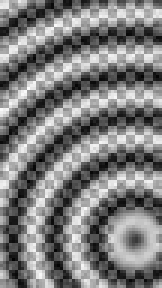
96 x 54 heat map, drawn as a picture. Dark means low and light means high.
Mirror symmetry: none. Rings: centred on the bottom right. Odd patch: calmer, in the bottom right. Calmest part: bottom right. Slope: none.
